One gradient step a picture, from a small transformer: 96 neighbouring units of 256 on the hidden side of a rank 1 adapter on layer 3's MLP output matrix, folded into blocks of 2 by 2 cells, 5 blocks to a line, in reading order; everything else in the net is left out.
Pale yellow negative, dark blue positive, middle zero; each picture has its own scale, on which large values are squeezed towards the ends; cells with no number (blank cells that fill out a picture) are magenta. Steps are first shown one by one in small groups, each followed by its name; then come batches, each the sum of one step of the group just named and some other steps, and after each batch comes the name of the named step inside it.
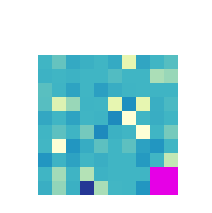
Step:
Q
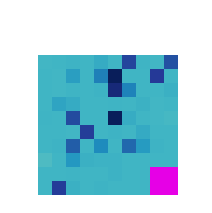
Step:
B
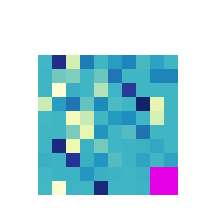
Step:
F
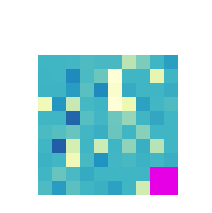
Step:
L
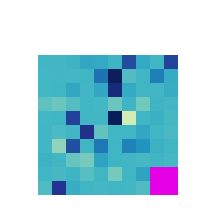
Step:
B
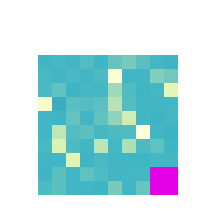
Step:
L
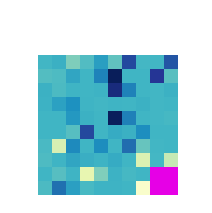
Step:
B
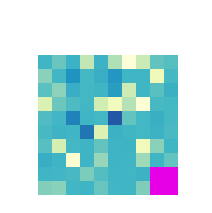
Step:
B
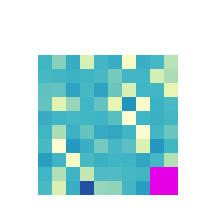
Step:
Q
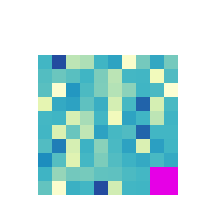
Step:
F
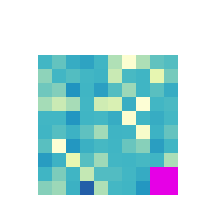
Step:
Q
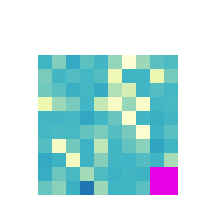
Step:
Q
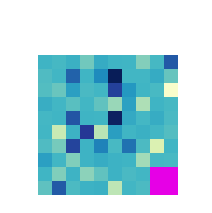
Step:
B
